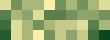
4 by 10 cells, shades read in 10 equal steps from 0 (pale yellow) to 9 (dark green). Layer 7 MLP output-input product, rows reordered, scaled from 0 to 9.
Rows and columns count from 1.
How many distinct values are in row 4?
9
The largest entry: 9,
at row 4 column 10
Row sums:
29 44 33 41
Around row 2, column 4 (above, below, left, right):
3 5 4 6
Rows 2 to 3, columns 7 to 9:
5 4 4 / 2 1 6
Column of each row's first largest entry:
2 1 1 10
